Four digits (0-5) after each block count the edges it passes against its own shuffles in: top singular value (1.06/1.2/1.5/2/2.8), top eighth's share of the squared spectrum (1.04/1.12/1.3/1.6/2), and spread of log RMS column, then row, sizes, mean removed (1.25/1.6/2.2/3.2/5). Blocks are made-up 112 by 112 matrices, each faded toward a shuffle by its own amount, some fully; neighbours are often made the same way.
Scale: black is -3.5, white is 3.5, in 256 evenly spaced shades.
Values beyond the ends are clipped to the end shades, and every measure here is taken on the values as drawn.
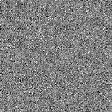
4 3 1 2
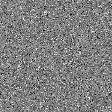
3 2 0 1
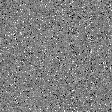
2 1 1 0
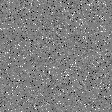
0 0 0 0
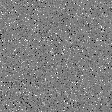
2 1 0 0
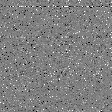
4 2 0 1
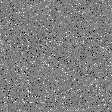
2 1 0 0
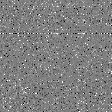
4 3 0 2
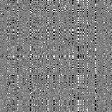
5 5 4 3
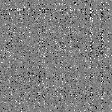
2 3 3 2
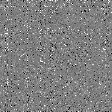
2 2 2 2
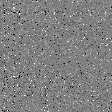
2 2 1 1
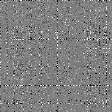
3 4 3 3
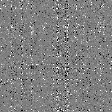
2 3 3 2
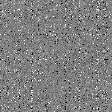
2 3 3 2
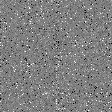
1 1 1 0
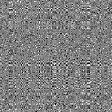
5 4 3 3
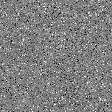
3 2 0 0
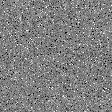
2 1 0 0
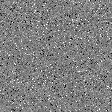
0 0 0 0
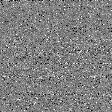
1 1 0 2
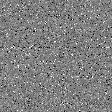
1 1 0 1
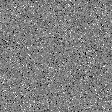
0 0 0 0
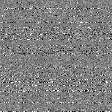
2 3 0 4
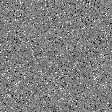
3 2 0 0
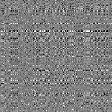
5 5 3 4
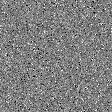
0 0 0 0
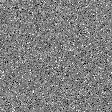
0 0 0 0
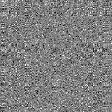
4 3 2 2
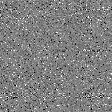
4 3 1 2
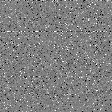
3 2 0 1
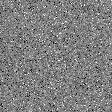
0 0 0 0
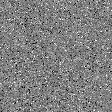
0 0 0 1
